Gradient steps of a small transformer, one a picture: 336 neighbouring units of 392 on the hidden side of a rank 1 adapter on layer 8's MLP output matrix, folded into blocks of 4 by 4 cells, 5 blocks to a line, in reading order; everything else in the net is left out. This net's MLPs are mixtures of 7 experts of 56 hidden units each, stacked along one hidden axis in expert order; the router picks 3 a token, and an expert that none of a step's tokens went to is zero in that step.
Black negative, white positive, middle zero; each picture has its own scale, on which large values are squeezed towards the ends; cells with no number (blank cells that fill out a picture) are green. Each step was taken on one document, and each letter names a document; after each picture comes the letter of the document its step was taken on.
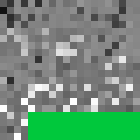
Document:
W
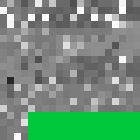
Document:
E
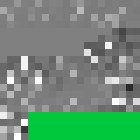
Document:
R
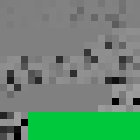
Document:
R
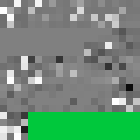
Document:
R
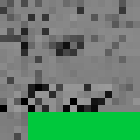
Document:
W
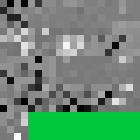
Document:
W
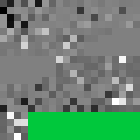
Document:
W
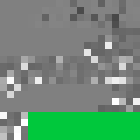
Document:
R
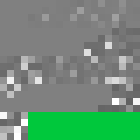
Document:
R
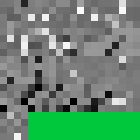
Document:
W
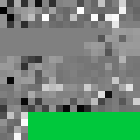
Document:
E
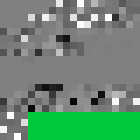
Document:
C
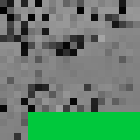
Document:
W
